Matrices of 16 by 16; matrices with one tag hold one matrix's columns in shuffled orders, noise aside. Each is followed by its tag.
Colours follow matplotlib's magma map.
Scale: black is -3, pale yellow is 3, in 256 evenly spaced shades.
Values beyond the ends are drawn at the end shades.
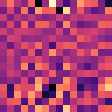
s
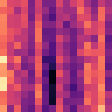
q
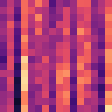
q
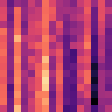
q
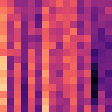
q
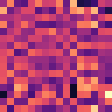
s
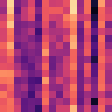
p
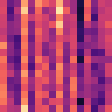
p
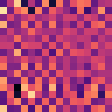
s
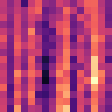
q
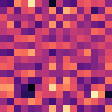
s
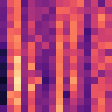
q
